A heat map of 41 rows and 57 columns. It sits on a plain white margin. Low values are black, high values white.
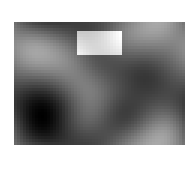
The top middle is the ninth with the highest average. The ninth with the lowest average is the bottom left. In the top middle lies a patch that is higher than the rest. Values change most from cell to cell in the top middle. Overall the values sit about 40% of the way up the scale.
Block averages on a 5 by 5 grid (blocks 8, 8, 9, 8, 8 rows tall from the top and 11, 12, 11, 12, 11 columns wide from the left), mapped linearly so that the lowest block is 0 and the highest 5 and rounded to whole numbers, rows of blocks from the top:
3 3 5 4 4 | 4 4 4 3 3 | 2 3 3 1 2 | 0 1 3 2 2 | 1 1 2 3 4
